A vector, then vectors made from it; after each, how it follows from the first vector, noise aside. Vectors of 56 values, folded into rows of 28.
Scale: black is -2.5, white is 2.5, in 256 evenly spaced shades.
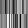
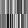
negated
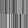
shrunk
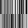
wrapped around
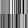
wrapped around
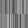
shrunk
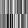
negated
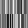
negated
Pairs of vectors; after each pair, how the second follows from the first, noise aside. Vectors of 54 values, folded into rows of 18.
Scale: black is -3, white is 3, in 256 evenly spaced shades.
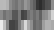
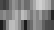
negated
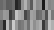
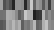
shuffled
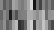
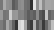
negated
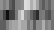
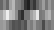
negated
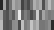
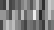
shuffled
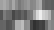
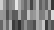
shuffled
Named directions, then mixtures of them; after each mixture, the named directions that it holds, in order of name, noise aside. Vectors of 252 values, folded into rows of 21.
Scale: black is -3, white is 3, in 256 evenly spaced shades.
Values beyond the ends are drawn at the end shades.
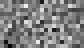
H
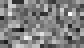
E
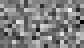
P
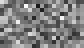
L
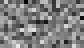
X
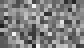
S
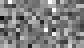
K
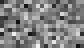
L, S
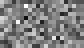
H, L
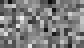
K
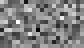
L, P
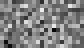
H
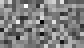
H, K, L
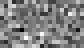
E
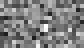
K, P, S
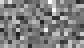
K, L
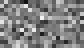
H, L, X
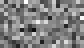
X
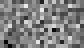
H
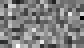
E, X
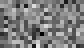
P, S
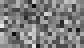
S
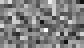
K, L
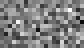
P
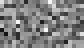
K, L, P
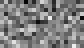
X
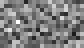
K, L, P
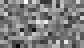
X
